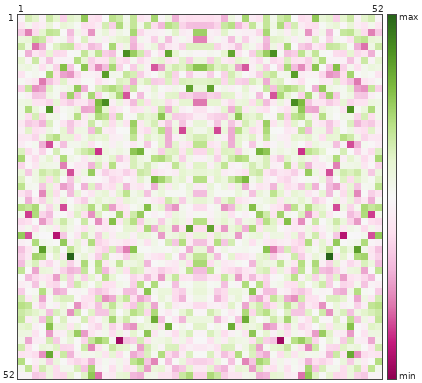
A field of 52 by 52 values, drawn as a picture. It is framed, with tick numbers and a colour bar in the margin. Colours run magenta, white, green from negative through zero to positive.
Average level on the scale: 50%. Mirror symmetry: left to right. Seam: none. Slope: none. Stripes: none. Histogram: bell-shaped. Grain: fine.
